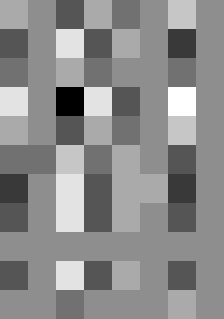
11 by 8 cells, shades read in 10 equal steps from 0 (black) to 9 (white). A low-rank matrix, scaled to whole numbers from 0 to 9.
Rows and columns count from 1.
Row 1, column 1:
6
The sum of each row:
41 37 38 43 41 38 37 38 40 38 40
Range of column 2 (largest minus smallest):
1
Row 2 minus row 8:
0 0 0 0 0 0 -1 0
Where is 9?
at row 4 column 7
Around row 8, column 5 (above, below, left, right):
6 5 3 5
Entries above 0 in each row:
8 8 8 7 8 8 8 8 8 8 8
